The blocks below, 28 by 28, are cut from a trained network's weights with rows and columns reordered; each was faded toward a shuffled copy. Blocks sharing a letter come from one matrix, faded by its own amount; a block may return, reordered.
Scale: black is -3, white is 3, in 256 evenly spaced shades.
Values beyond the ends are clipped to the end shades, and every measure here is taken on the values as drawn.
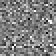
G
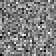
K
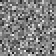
K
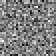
K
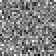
K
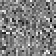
G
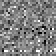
G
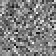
K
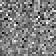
K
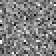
G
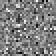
G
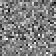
K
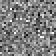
K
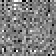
G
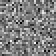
K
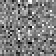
G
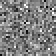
K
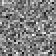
K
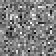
G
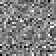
G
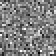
K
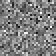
K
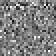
G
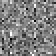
G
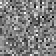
G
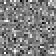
G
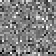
G
